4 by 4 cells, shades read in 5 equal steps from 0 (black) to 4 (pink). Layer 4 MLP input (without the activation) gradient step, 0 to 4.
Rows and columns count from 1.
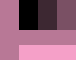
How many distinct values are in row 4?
2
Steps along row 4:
up same same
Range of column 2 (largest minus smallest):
4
